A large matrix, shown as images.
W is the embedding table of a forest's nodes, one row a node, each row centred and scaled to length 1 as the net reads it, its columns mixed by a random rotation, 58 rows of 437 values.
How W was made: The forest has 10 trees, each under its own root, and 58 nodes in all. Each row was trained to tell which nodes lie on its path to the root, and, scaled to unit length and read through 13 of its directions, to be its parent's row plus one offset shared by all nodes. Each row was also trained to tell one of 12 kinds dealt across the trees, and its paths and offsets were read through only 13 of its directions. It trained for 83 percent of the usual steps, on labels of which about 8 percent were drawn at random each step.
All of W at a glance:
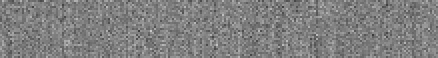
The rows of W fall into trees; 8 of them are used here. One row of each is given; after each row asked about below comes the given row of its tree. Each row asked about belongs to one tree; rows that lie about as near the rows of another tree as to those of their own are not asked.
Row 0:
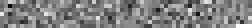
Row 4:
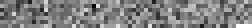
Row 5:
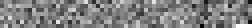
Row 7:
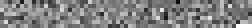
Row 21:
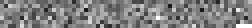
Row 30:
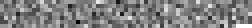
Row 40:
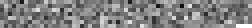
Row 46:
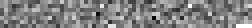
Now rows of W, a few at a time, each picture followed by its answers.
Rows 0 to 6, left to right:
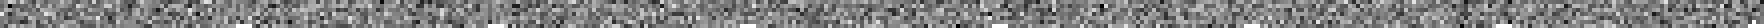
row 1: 7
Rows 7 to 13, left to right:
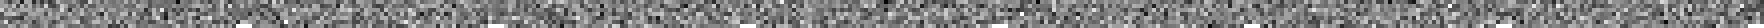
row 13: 40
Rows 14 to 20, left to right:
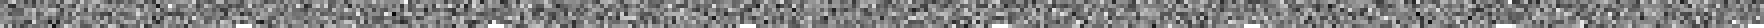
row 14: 0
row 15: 5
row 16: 5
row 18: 0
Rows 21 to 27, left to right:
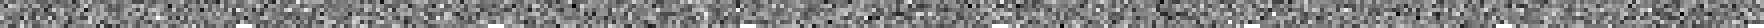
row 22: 40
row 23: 0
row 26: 40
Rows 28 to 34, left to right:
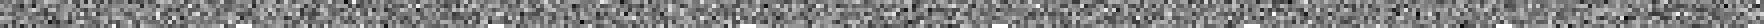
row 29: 5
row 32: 5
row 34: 5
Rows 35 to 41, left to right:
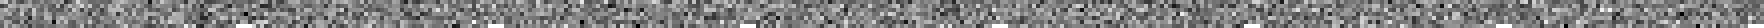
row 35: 46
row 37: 30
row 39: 21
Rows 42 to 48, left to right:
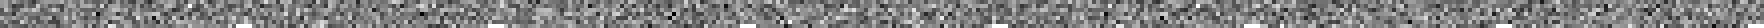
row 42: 46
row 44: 0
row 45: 0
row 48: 4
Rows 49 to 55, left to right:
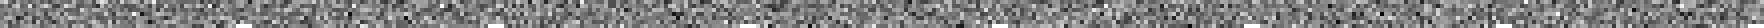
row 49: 5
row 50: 46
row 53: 4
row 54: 30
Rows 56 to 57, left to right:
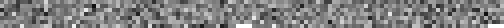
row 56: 4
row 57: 0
